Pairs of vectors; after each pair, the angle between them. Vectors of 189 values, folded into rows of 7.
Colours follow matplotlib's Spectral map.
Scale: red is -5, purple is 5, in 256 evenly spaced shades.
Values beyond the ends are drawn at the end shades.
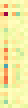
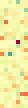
orthogonal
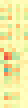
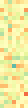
partly aligned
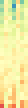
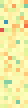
orthogonal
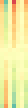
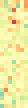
partly aligned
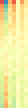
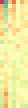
nearly parallel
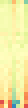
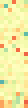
partly aligned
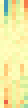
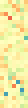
orthogonal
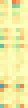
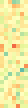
partly opposed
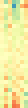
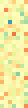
orthogonal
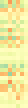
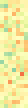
partly aligned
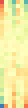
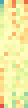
nearly opposite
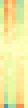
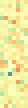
orthogonal
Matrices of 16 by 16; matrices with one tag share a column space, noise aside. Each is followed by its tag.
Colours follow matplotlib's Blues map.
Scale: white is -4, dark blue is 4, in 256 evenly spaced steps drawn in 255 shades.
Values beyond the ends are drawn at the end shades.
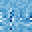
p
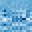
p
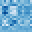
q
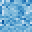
q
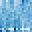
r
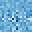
p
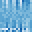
r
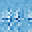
p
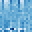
r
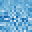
p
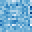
q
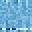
r
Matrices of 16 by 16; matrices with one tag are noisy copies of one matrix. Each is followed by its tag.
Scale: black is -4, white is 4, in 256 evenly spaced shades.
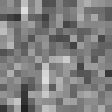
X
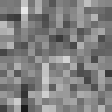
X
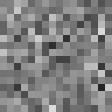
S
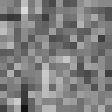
X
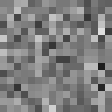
S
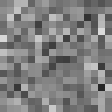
S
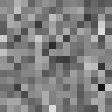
S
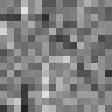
X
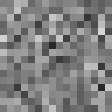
S
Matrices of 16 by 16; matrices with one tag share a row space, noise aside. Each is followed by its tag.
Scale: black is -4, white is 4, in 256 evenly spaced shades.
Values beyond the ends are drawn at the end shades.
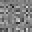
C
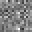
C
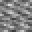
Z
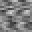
Z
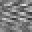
Z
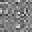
C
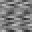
Z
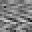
Z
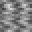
Z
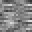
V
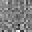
C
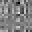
C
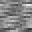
V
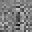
C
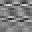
Z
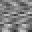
Z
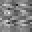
Z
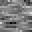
V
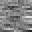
V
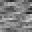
V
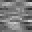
V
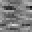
V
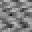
Z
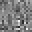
C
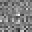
C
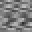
Z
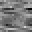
V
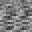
Z
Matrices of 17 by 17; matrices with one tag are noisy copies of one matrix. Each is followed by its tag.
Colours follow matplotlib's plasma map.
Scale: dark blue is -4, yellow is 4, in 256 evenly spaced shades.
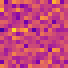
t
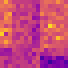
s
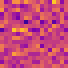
t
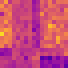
s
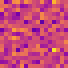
t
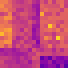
s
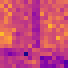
s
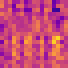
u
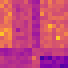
s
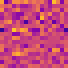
t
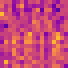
u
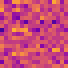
t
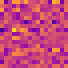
t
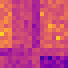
s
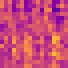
u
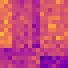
s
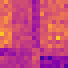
s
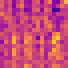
u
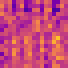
u
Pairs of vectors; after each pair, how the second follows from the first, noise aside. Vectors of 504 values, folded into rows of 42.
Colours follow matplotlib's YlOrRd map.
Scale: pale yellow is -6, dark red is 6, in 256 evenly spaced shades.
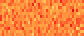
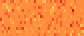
partly zeroed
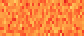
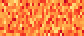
scaled up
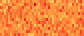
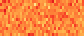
negated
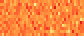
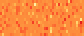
partly zeroed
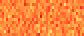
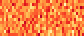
scaled up
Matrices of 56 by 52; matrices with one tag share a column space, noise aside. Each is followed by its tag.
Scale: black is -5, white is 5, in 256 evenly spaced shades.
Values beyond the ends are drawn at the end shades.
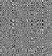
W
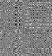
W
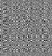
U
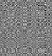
W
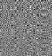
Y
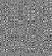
U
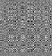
U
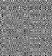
Y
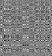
U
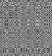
W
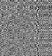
Y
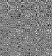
Y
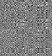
W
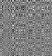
Y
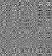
W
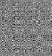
U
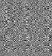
U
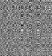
Y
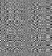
U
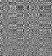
Y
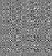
U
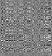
U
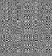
U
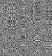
U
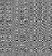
U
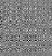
U
